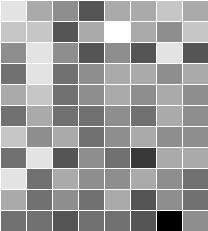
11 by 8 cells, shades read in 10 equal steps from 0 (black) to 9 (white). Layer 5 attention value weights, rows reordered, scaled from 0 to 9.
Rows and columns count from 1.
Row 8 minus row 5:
-2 1 -1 0 -2 -3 0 1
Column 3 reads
5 3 5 4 4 4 6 3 6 5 3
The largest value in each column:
8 8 6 6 9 6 8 7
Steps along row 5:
up down up up down up down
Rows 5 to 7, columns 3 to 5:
4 5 6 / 4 4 5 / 6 4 5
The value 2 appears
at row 8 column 6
